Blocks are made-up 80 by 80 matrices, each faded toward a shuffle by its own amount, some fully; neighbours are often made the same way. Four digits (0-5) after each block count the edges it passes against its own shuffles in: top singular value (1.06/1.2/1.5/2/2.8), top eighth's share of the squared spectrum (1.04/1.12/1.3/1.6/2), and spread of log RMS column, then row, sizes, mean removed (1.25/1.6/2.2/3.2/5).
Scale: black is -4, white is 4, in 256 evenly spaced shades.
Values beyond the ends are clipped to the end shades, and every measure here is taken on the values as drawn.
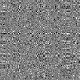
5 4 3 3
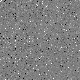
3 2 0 0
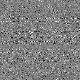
2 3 0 3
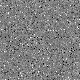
0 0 0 1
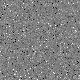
0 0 0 0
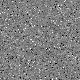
0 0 0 0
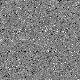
1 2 0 2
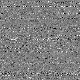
2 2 0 3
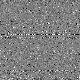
3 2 0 3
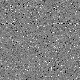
3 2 0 1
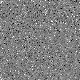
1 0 0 0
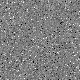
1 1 0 0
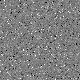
0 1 0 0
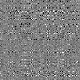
4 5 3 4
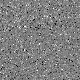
1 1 0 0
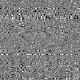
4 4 2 3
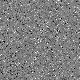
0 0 0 0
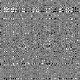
4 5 2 3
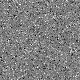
0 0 0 0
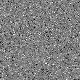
2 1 0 0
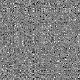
4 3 2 2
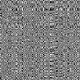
5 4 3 3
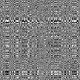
5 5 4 4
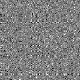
4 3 2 2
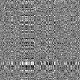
5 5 3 3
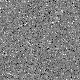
1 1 0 0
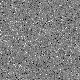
0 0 0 0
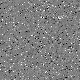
0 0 0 0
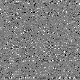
3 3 1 2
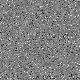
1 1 0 1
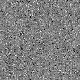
3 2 1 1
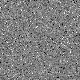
2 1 0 0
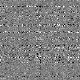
2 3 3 4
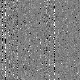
3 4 3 0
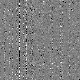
3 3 3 0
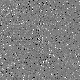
2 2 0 0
